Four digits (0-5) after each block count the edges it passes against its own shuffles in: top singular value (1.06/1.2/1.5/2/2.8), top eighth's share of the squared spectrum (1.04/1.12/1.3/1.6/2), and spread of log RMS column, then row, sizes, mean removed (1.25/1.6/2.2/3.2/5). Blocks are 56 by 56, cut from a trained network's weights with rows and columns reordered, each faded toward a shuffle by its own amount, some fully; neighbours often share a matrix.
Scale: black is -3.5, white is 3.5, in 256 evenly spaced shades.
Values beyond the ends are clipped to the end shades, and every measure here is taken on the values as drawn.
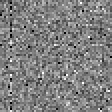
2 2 1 0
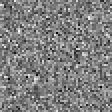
0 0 0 0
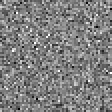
0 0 0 0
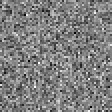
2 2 0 0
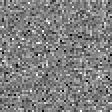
2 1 0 1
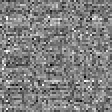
3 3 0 2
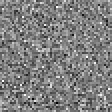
0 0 0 0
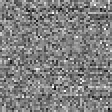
3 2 0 1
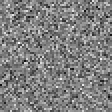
0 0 0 0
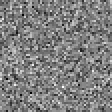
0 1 0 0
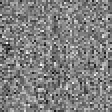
3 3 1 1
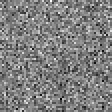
0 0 0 0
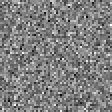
1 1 0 0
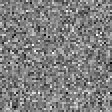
2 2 0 1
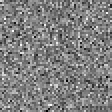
0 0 0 0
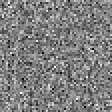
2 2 1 0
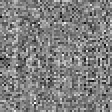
3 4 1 2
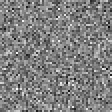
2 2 0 0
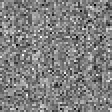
2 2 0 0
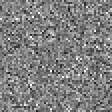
0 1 0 0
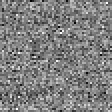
3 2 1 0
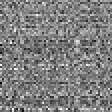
4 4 1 3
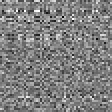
4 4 1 3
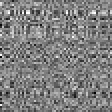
4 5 2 3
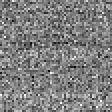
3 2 0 1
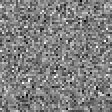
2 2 0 0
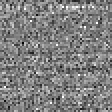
3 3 1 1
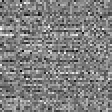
4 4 1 2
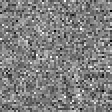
2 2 0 0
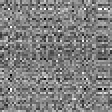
4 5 2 3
